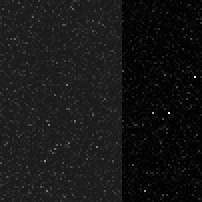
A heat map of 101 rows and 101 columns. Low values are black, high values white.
On average the colour sits 10% of the way up the scale. No regular stripes run through it. The left part is higher, up to a seam about 60% of the way across.
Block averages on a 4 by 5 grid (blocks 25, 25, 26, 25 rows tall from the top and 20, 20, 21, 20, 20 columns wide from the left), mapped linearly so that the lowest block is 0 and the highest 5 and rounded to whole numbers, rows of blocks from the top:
55500 / 55500 / 55500 / 55500
